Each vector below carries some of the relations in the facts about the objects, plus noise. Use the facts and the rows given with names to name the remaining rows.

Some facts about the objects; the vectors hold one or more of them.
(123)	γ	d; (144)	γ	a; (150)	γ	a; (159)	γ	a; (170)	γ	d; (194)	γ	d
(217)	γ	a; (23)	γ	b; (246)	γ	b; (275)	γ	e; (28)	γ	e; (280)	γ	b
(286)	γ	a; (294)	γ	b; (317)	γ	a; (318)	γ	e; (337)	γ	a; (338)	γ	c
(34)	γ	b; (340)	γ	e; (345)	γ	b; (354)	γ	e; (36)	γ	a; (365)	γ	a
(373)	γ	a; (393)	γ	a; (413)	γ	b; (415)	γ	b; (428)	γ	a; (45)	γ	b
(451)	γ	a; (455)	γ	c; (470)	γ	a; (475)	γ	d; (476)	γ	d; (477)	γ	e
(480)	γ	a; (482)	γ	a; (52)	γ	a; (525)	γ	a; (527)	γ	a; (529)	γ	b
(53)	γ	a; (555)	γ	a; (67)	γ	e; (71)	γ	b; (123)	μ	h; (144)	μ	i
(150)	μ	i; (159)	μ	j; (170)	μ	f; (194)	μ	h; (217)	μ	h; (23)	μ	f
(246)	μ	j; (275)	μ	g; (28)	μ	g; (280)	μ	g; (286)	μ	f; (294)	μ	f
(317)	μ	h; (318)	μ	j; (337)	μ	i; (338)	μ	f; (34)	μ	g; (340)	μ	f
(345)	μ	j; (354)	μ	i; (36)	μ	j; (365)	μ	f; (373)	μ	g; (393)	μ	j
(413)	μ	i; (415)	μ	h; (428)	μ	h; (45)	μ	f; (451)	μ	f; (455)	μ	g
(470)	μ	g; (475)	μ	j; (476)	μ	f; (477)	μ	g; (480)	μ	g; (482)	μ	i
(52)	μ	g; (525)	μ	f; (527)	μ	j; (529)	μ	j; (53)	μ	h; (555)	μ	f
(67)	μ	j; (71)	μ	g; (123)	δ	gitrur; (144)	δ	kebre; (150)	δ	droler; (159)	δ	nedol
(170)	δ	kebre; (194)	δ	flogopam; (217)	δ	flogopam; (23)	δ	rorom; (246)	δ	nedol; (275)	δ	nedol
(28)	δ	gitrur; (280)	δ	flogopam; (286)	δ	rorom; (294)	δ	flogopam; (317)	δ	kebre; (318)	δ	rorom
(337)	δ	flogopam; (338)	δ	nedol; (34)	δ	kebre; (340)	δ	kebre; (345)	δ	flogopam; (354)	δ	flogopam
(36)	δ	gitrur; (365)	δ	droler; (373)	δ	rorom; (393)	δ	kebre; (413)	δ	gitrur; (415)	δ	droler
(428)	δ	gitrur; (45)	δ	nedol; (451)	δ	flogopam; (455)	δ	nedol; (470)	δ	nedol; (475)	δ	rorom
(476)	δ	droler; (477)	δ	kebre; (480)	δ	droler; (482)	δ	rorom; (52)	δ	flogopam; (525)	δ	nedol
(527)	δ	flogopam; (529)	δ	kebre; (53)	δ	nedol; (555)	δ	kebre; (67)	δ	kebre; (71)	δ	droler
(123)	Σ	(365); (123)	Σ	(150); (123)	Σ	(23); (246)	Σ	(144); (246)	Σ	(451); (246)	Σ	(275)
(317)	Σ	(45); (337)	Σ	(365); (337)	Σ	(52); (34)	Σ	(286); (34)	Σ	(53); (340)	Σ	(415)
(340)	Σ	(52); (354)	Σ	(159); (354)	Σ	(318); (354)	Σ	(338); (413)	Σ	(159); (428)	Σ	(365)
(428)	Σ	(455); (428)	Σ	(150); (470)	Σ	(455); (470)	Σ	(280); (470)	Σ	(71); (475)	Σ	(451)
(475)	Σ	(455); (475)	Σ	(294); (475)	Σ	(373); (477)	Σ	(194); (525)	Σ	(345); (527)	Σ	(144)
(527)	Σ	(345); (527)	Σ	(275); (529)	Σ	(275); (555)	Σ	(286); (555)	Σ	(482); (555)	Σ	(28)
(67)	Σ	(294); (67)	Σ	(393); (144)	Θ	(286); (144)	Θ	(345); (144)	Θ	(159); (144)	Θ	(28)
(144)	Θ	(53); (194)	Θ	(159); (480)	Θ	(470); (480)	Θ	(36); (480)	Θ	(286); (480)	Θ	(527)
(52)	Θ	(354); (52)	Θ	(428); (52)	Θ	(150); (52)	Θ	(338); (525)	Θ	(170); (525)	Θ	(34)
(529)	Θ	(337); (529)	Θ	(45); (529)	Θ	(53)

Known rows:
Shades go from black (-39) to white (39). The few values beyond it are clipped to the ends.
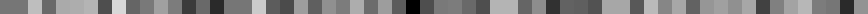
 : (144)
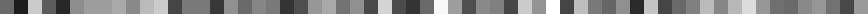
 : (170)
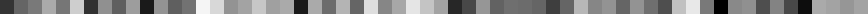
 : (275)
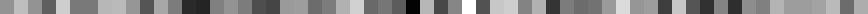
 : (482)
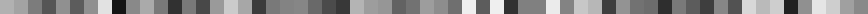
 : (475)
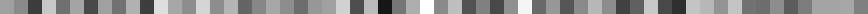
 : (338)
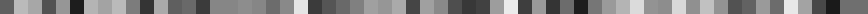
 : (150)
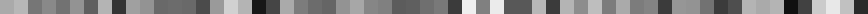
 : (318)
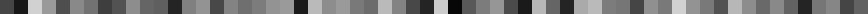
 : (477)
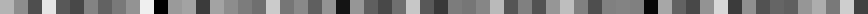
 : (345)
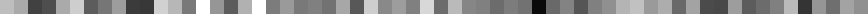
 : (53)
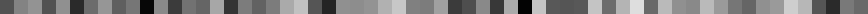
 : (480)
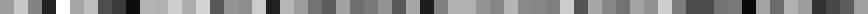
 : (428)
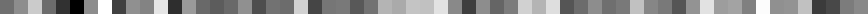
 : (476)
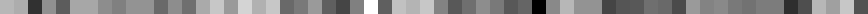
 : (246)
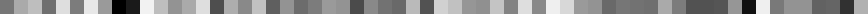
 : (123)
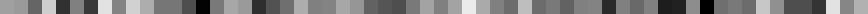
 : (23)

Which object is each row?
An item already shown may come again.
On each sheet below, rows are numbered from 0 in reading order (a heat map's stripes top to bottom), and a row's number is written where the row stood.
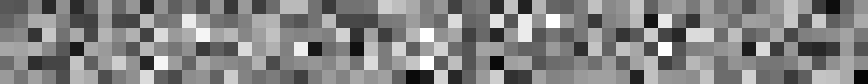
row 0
(480)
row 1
(194)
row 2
(338)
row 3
(415)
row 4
(525)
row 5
(67)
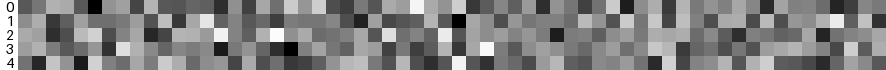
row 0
(71)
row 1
(527)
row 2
(53)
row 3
(286)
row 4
(340)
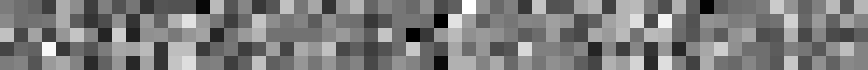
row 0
(373)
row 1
(217)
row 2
(317)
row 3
(294)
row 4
(217)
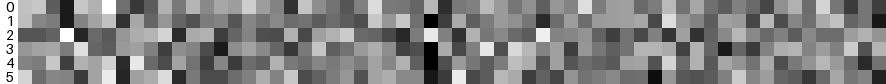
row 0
(36)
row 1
(393)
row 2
(294)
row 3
(482)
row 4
(144)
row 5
(529)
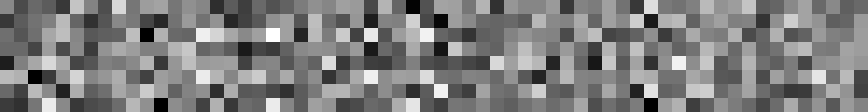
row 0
(555)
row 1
(52)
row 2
(455)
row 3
(451)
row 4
(354)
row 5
(159)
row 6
(340)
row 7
(280)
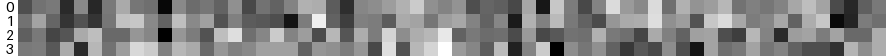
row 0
(480)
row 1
(365)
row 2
(470)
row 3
(45)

